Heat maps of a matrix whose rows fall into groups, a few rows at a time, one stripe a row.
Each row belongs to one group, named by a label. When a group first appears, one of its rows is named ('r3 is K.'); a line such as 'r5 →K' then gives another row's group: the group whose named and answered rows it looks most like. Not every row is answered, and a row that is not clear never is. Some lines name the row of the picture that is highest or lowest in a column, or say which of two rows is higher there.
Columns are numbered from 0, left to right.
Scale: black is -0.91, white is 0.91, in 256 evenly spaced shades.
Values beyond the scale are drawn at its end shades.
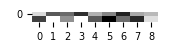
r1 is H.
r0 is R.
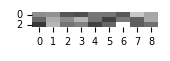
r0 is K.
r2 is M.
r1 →H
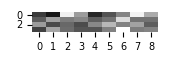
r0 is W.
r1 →M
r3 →M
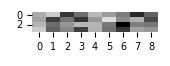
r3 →R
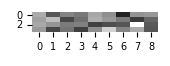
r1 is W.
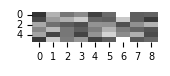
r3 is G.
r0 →M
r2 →R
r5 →M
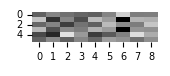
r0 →M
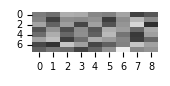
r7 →M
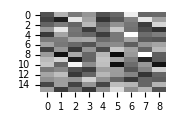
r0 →M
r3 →G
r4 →M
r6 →R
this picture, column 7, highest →8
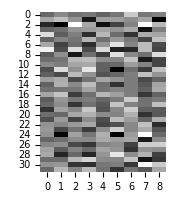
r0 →M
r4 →R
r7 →R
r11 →H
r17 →M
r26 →K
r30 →K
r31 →H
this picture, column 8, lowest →1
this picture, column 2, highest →2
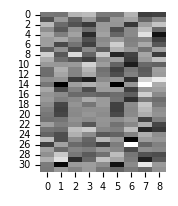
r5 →G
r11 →H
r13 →K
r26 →M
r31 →H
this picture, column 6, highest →26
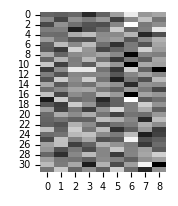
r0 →M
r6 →H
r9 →H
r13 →H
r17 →M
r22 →W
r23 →R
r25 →M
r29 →R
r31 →G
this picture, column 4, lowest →17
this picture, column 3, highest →11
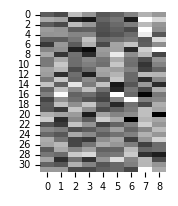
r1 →K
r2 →W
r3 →K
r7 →K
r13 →G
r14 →R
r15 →H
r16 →G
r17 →M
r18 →H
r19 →W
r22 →W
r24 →W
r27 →M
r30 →W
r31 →K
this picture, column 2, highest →14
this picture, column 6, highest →17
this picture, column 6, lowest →21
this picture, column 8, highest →7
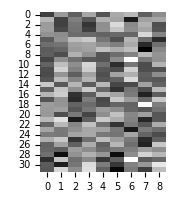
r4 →K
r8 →W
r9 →M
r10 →H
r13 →M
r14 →R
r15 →H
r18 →K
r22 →H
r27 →W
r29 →M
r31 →H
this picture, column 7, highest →18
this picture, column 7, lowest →7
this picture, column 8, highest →30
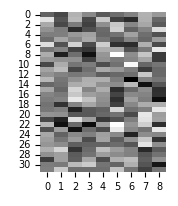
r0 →W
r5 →H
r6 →R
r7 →K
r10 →M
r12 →K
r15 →R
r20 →K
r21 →W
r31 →G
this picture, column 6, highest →10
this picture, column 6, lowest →13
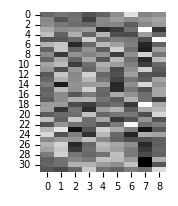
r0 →M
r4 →R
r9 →G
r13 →H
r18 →K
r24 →R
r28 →G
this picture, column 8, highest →5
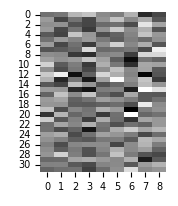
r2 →K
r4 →W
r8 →K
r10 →R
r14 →W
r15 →K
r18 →K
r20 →M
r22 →H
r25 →K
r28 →G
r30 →K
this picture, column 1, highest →12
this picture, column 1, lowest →13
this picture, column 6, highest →20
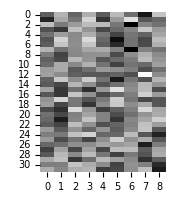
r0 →G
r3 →W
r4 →H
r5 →H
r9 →W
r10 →H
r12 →K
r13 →H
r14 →W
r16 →W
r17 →G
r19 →W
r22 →W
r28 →H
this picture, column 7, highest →12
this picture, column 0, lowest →1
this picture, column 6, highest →1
